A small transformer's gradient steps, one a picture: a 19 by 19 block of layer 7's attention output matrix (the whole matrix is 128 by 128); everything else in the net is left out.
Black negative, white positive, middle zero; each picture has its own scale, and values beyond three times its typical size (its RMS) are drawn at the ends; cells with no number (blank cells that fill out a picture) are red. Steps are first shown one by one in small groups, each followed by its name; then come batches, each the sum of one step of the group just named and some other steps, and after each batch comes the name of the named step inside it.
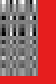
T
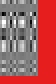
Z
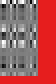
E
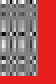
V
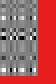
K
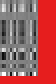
T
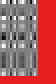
V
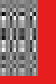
Z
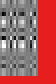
Z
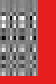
Z
